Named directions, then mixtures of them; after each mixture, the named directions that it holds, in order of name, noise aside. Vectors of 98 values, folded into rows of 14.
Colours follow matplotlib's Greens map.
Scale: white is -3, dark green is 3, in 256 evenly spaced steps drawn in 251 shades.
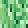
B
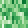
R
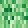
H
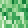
R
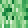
H, R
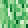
B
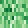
H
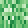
H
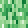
B, H, R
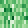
H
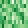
R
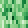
B, H, R
